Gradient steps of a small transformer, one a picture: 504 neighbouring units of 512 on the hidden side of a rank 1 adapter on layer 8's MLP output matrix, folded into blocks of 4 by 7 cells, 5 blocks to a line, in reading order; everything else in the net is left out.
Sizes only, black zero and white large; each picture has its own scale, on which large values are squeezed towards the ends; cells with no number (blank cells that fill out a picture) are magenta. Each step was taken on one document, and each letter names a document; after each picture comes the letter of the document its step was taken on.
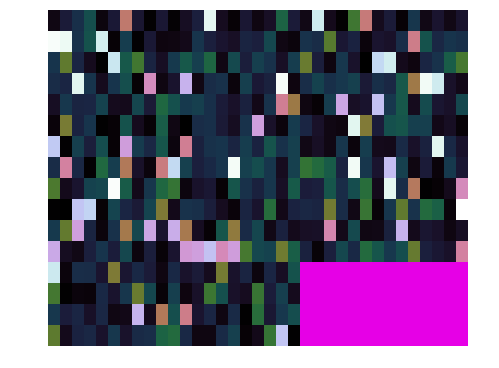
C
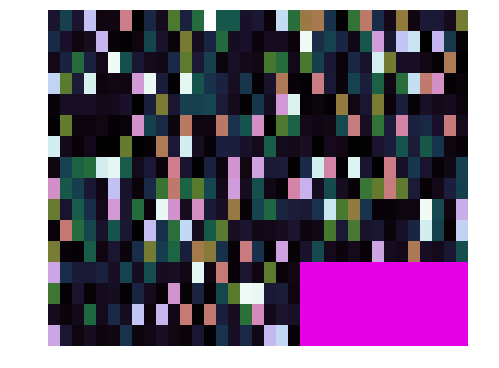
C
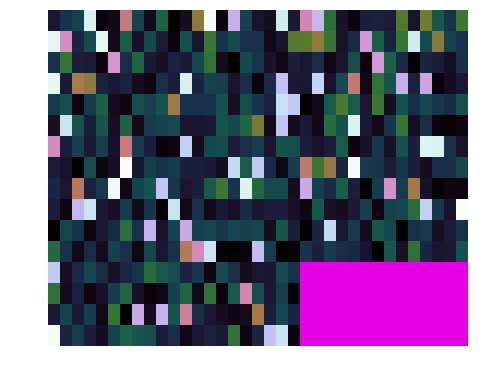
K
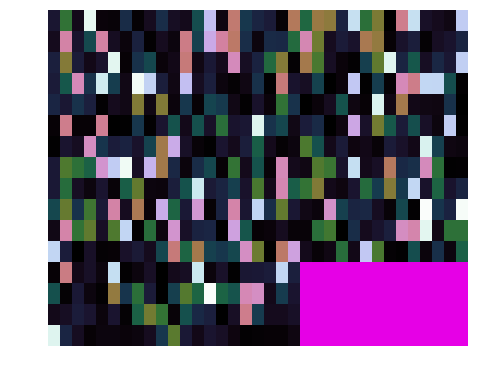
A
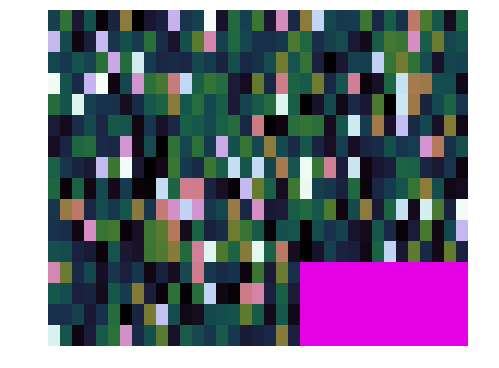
K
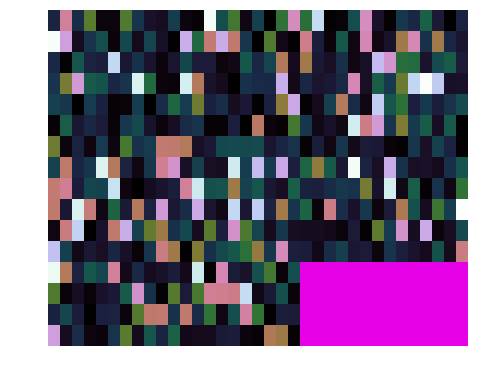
C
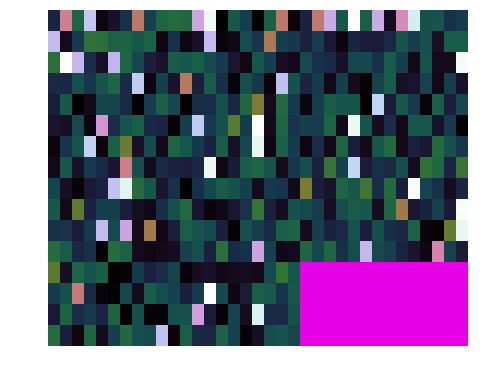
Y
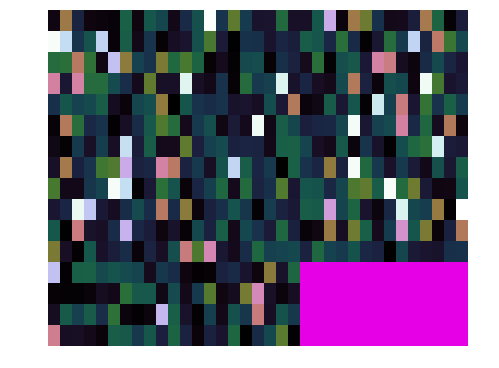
C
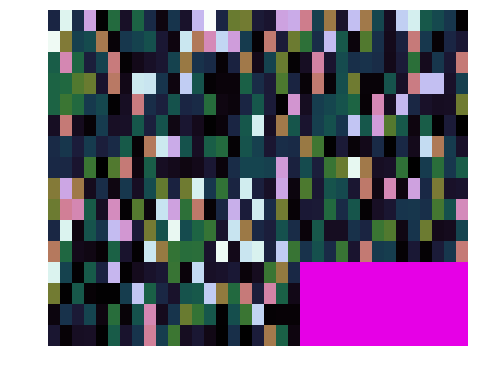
A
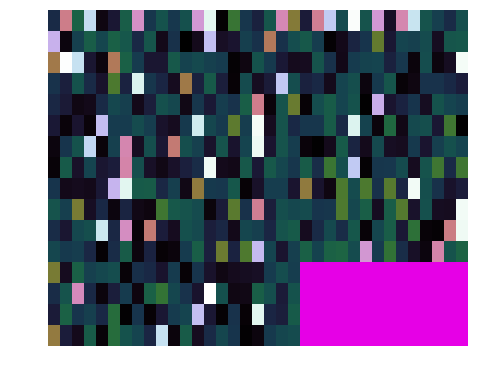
Y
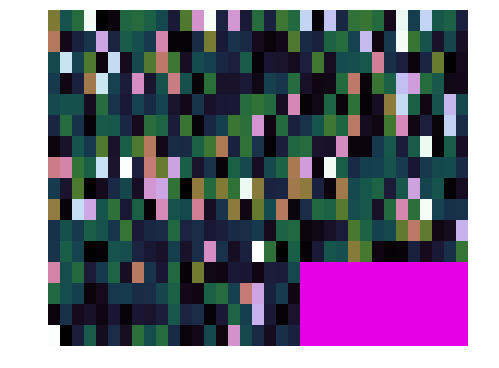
K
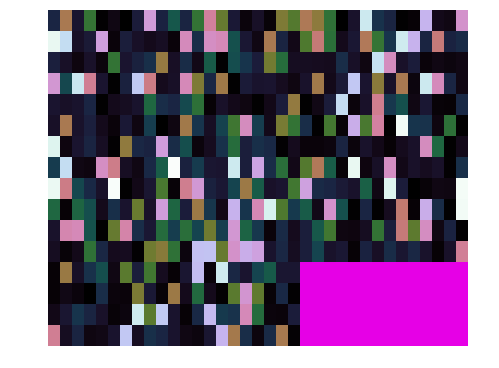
C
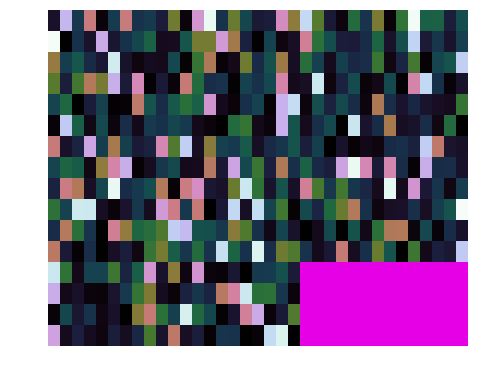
A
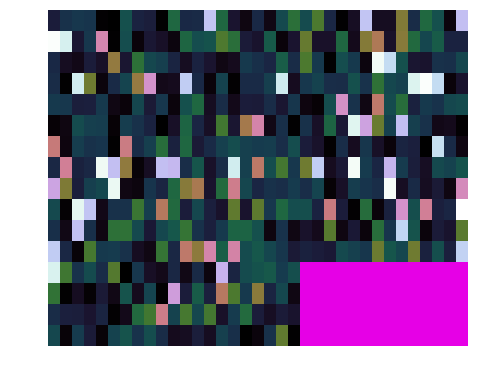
C
